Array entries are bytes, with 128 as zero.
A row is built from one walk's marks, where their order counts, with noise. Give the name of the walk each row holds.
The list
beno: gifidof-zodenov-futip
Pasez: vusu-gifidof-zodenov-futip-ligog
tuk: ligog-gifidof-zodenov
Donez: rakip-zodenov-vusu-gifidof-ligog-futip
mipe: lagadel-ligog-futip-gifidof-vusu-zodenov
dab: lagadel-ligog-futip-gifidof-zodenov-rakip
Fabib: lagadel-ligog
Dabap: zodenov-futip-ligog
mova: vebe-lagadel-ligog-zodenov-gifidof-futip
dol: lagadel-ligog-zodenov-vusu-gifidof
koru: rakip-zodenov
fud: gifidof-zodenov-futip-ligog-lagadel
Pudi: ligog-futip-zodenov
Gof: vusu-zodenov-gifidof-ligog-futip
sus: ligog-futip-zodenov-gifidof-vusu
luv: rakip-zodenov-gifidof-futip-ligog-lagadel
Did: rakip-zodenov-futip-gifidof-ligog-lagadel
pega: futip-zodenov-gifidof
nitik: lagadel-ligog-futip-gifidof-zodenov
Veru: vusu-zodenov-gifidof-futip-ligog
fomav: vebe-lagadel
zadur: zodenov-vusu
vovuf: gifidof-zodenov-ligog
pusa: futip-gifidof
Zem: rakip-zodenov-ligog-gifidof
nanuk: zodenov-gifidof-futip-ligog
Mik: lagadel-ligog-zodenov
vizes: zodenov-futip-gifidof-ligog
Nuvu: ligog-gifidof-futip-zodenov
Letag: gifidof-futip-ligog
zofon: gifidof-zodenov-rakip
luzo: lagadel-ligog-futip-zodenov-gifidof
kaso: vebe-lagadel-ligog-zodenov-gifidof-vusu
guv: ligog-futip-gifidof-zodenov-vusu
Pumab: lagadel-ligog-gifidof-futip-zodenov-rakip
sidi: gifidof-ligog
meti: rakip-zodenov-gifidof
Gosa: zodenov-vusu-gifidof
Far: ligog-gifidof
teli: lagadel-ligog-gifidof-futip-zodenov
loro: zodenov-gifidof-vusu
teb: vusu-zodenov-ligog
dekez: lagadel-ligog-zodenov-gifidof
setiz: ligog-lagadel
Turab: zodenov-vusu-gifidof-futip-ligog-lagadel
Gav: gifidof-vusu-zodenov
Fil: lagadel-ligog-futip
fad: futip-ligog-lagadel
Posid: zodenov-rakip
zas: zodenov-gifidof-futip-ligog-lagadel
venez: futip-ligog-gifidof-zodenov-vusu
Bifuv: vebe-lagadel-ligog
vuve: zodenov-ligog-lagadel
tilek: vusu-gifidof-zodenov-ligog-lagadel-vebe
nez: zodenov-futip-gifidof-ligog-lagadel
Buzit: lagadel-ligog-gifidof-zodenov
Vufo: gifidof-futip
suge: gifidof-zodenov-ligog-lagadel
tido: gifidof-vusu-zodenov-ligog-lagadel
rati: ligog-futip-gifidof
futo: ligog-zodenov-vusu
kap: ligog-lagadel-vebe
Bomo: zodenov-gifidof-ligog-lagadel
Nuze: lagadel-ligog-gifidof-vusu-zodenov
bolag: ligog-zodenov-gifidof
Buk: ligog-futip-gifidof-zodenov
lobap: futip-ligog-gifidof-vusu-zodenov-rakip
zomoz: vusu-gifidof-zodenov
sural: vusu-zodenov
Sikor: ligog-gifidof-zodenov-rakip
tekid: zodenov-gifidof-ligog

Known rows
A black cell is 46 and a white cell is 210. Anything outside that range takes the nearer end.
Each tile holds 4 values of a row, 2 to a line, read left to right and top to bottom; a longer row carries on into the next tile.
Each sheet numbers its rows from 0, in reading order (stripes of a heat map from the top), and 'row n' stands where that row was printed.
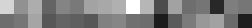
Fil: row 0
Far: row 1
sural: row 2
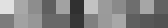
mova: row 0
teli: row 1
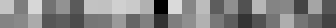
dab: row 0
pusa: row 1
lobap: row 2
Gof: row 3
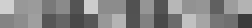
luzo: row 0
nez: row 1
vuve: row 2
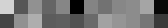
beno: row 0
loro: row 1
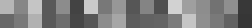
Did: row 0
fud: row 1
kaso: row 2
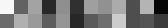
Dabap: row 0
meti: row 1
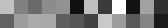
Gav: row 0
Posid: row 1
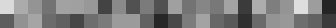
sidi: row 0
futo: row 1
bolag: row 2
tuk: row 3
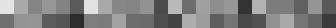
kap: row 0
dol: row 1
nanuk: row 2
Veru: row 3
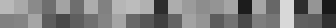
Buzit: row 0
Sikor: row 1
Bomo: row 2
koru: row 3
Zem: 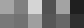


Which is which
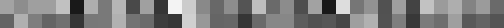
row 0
tekid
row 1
Donez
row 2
fomav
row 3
vovuf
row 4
vizes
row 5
dekez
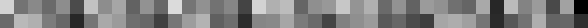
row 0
guv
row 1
mipe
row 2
Buk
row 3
fad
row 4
nitik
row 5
Gosa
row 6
pega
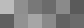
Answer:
tido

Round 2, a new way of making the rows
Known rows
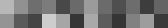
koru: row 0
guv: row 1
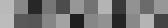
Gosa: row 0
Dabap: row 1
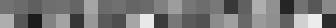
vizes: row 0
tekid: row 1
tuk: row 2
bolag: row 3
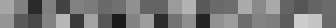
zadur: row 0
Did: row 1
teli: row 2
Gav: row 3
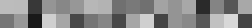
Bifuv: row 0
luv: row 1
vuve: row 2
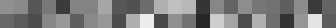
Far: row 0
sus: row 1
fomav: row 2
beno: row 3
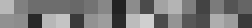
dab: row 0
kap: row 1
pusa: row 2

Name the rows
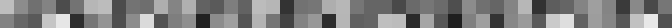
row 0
meti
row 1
zas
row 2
mipe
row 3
Turab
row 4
zomoz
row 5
nez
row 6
tido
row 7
suge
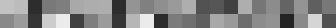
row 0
mova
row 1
dekez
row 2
Nuvu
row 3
fud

